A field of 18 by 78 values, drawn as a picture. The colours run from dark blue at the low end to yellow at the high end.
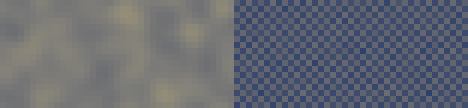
The table splits into one row of 2 panels. Panel 1,1: middling, blotchy, faint in contrast. Panel 1,2: low, checkered.
